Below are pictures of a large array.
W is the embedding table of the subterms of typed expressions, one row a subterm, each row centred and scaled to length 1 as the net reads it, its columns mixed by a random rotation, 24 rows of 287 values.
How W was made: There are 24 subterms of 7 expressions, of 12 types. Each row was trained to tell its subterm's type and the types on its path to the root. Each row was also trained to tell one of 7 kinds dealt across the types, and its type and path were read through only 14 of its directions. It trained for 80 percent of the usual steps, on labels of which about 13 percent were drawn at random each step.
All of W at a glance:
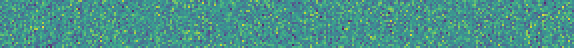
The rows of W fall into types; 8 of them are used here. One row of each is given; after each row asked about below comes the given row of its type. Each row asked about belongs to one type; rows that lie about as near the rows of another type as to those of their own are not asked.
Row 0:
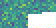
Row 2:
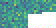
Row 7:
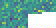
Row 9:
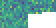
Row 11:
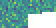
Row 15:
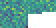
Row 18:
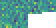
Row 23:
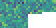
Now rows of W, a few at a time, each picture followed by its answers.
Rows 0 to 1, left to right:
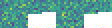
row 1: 11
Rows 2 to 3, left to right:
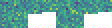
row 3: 18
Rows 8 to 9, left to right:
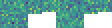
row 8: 0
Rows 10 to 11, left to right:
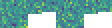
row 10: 23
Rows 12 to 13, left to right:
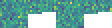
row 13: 11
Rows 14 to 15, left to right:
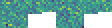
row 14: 7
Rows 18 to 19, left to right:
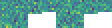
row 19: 18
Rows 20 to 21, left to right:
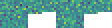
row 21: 0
